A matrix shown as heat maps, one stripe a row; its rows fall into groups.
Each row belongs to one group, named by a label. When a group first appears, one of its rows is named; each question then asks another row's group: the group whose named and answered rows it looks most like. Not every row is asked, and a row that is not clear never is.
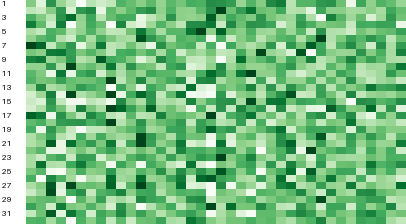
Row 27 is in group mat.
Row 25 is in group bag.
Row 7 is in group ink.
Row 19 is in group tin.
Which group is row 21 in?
mat
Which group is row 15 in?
tin
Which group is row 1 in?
tin
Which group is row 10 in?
mat
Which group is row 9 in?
ink
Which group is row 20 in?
mat
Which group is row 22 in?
bag
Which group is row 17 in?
ink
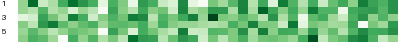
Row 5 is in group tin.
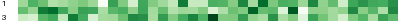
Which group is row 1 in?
tin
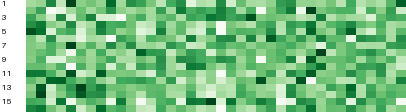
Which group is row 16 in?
ink
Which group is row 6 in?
tin
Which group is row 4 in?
ink
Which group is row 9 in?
bag
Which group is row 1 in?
mat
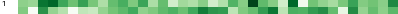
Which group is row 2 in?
tin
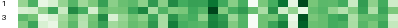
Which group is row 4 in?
bag
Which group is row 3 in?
bag
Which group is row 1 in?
bag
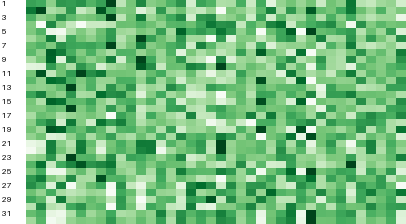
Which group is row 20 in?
bag
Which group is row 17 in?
tin
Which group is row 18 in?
ink
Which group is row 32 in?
bag
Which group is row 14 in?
ink
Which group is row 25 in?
bag
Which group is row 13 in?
mat
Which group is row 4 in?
tin
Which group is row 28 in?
tin
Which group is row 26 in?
ink
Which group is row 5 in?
bag
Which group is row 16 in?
mat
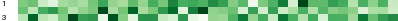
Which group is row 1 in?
bag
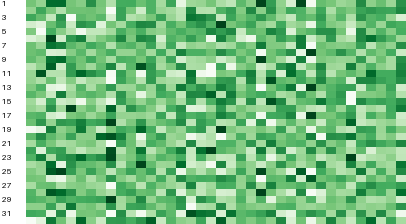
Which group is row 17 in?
bag
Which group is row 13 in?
bag
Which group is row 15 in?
tin
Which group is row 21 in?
tin
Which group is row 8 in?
bag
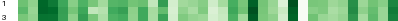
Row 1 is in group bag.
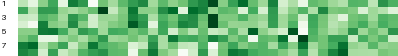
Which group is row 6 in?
bag
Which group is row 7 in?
ink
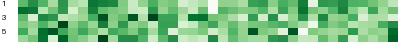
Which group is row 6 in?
mat
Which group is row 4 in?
mat
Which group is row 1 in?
ink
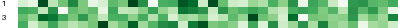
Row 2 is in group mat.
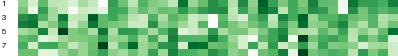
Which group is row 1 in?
tin
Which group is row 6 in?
bag
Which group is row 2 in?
tin
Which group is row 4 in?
ink
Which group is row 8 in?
bag
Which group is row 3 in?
ink
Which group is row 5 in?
mat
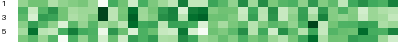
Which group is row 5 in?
tin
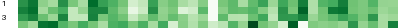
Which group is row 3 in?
ink
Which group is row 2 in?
ink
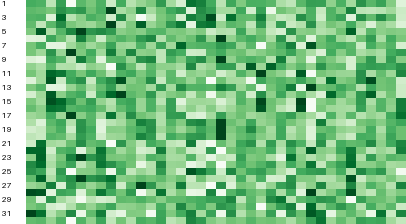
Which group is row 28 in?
ink
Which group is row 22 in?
ink
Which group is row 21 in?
tin
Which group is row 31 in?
ink
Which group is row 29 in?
tin
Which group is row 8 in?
mat
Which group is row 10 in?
tin
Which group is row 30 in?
bag
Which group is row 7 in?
bag
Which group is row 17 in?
mat
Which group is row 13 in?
bag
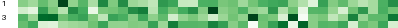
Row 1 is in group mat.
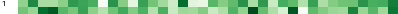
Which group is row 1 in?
tin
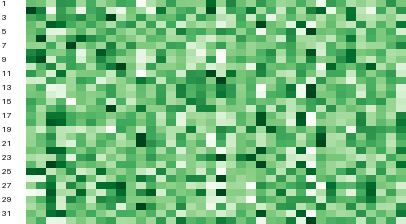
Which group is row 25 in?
ink
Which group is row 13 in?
bag
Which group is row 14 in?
bag
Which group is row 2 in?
ink
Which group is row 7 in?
mat
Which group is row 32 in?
bag
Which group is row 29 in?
ink
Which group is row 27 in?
ink
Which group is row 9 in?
ink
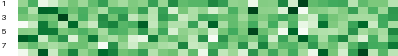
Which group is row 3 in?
mat
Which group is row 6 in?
ink
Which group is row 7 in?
tin
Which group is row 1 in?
bag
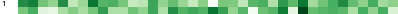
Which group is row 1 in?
ink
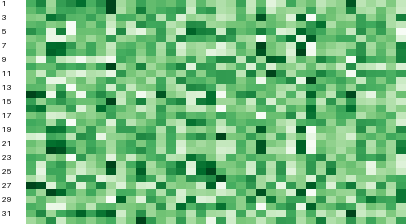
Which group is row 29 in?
tin
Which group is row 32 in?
mat
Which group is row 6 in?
bag
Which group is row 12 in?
bag
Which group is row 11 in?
tin
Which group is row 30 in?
bag
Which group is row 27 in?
ink
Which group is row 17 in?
bag
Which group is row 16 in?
ink
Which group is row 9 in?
tin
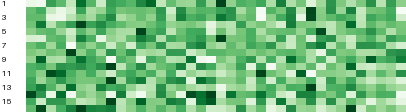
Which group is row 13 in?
ink
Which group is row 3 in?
bag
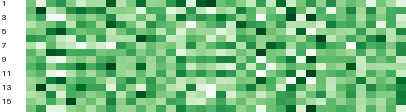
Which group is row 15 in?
mat
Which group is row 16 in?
bag
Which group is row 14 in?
mat
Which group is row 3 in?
bag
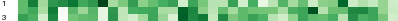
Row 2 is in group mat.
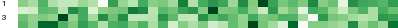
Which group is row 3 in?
mat
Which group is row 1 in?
tin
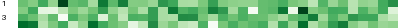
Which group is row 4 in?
ink
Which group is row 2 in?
bag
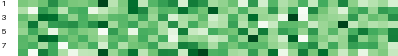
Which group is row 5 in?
tin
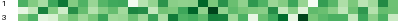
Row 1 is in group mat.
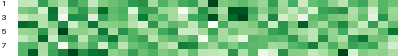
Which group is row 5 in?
mat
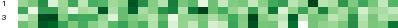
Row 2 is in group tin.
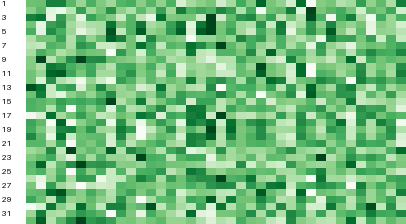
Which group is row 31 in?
tin
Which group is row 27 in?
tin
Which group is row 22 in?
mat
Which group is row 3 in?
ink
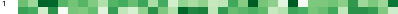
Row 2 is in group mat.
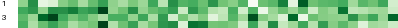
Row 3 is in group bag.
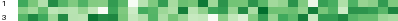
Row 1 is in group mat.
